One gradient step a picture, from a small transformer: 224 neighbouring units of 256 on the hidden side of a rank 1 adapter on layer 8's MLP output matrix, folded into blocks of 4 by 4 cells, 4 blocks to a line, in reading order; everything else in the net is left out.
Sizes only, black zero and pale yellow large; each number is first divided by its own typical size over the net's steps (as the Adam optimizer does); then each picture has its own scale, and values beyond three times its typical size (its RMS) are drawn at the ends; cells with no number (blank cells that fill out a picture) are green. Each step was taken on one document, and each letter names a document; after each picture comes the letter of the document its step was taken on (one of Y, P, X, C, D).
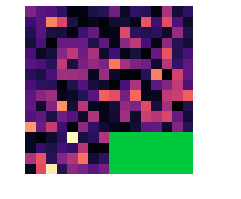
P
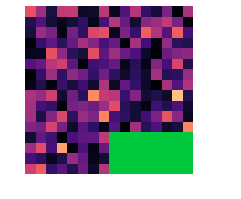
P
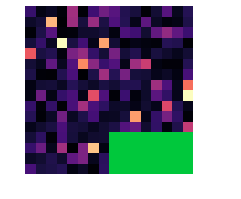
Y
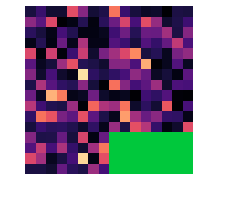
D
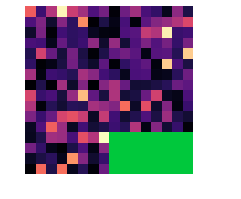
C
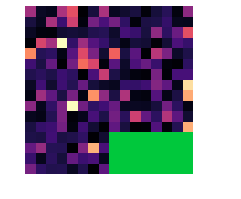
Y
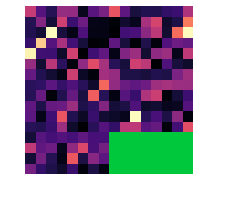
D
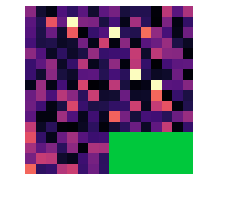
D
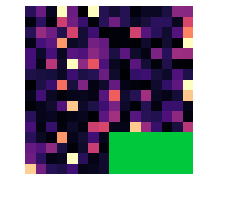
Y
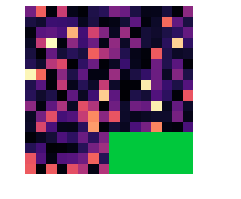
P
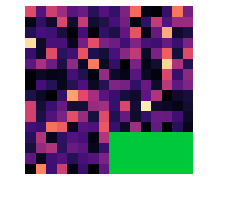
C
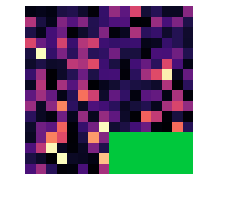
C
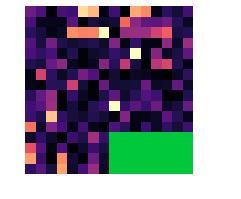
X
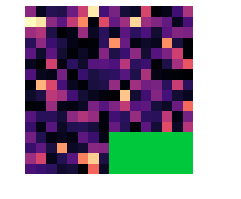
D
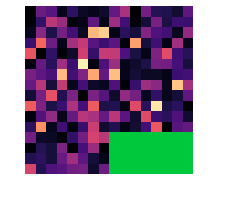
P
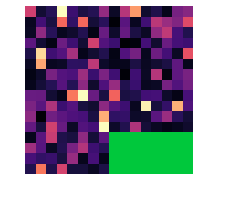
C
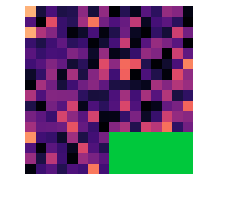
D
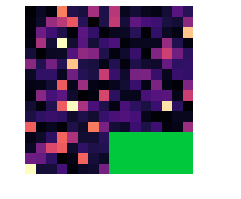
Y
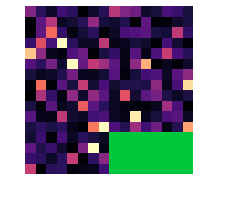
Y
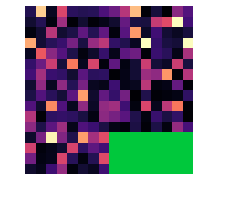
C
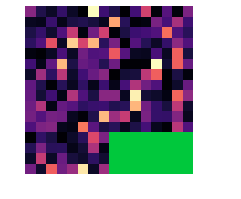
P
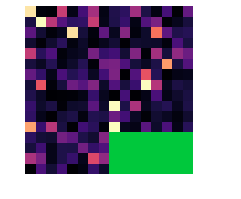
X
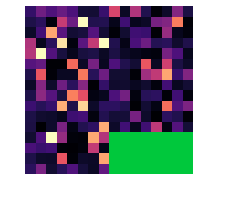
C
